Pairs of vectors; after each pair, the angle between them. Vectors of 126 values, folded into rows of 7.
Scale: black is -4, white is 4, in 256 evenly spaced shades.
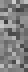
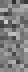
nearly opposite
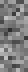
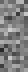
nearly opposite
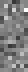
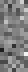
partly aligned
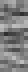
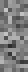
partly opposed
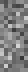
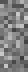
nearly parallel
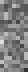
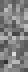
orthogonal
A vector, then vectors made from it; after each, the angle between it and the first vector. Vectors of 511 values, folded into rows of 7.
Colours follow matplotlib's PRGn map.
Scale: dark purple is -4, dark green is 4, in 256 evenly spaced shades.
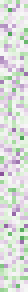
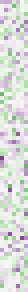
partly opposed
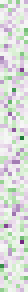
nearly parallel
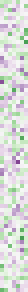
nearly parallel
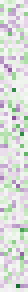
partly aligned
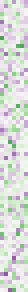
orthogonal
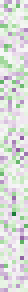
nearly opposite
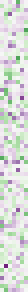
partly aligned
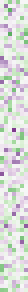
nearly parallel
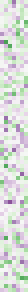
orthogonal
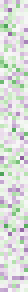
nearly opposite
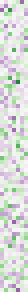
partly aligned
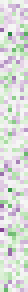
partly aligned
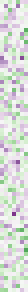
nearly parallel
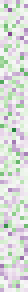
nearly opposite
